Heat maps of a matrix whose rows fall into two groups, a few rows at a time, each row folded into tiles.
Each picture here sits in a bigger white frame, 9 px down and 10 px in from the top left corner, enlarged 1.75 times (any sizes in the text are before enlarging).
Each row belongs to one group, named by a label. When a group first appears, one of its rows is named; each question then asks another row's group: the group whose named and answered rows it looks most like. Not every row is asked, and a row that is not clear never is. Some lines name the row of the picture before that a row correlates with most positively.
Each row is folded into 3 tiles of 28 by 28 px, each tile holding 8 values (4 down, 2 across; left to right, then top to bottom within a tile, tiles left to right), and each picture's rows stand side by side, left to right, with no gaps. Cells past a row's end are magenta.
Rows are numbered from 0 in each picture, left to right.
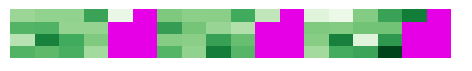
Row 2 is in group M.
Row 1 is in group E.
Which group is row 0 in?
E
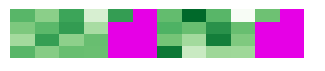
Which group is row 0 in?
M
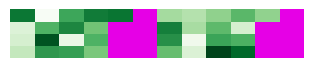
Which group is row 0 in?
M
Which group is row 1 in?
E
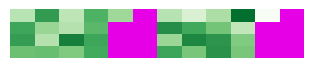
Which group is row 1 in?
E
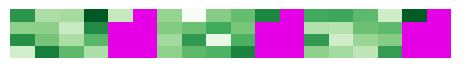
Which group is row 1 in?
M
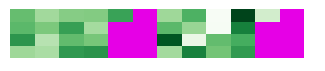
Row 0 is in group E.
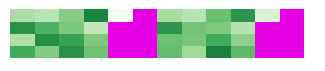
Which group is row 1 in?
E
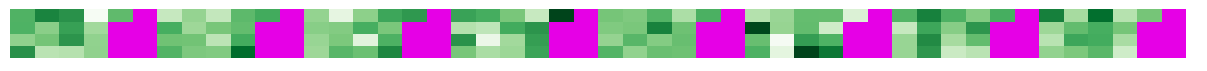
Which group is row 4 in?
M
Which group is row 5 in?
E
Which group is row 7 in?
M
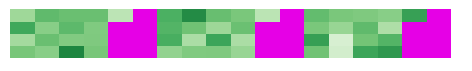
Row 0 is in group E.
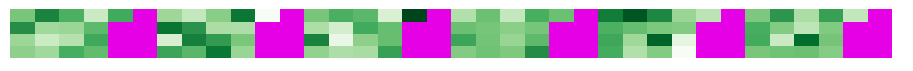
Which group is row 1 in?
E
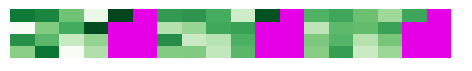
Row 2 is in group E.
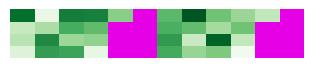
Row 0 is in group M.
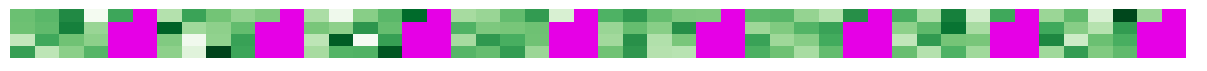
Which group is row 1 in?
E
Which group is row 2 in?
M
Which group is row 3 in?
E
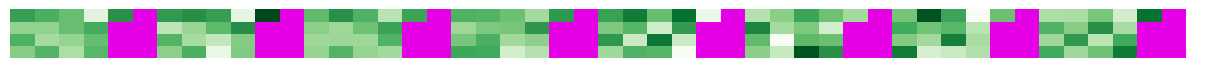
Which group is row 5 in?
E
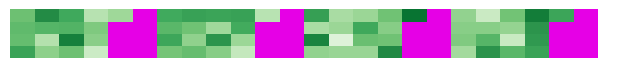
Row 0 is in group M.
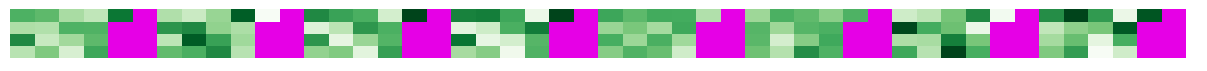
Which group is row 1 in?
E
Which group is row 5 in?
E
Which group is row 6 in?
E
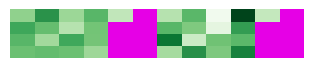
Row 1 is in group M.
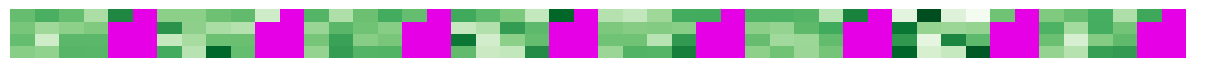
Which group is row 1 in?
E
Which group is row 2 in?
M
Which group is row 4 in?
M
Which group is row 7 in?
E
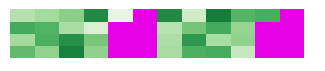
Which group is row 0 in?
E
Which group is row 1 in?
M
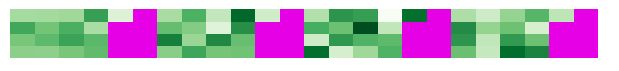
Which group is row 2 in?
M
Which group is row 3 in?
E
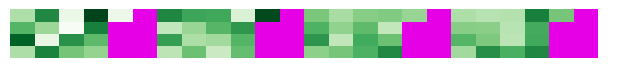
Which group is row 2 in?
E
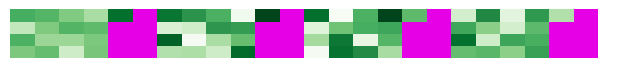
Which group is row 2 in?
M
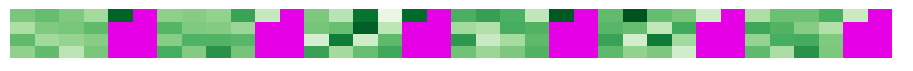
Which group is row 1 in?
E
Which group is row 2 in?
M
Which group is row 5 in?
E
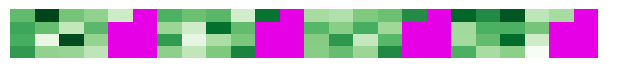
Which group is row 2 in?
M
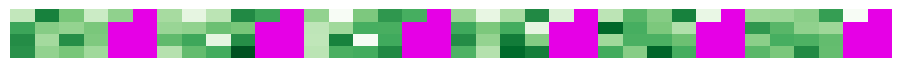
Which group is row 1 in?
M
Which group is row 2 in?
M
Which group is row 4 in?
E
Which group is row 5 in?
E
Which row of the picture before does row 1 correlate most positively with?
2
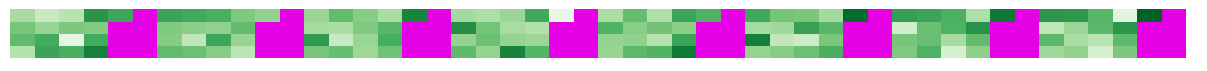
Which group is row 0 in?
M
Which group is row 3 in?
E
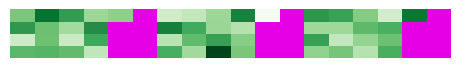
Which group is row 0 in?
E
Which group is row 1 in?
E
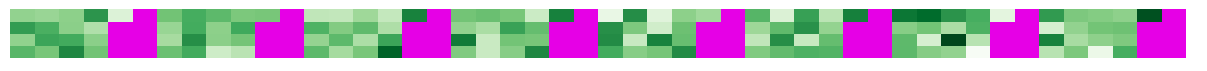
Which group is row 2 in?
M
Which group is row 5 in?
M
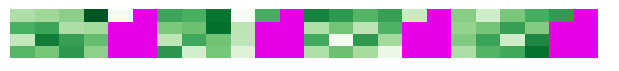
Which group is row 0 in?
E
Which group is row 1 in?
M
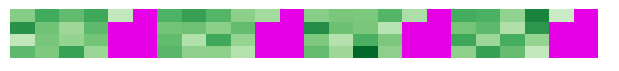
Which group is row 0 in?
E
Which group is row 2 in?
E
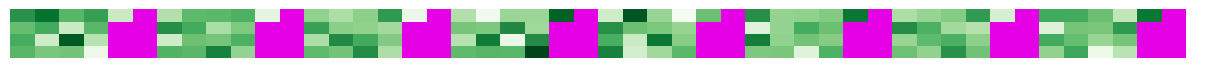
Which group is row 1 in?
E
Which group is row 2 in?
E
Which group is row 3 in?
M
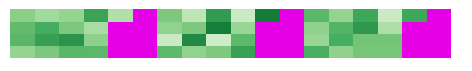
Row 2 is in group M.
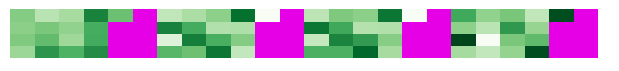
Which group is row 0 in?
M
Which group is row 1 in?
E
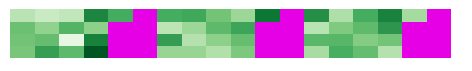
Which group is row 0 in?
M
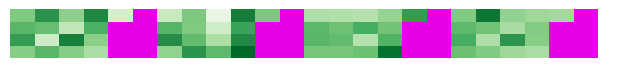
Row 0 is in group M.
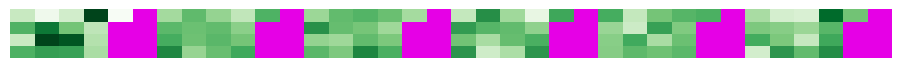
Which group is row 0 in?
E
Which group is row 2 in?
E
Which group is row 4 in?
M
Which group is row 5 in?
M
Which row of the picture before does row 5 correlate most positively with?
1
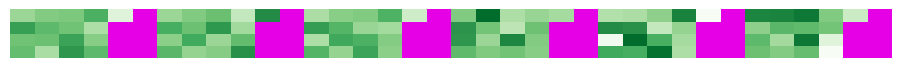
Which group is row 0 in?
E
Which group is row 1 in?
M
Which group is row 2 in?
E
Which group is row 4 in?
E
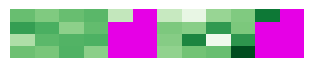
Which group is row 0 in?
E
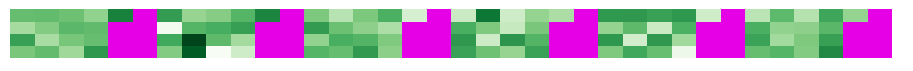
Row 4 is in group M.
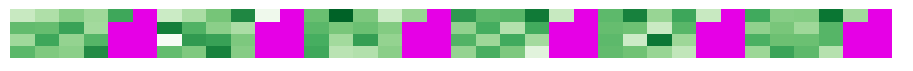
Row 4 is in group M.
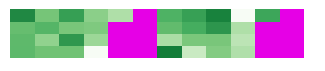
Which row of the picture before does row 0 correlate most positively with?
3
